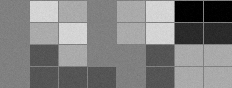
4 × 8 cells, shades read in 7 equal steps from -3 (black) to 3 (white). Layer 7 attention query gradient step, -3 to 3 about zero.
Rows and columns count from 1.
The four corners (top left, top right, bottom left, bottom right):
0 -3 0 1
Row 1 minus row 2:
0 1 -1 0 0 0 -1 -1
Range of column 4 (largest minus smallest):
1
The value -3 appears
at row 1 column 7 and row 1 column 8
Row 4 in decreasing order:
1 1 0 0 -1 -1 -1 -1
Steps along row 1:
up down down up up down same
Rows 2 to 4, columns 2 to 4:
1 2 0 | -1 1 0 | -1 -1 -1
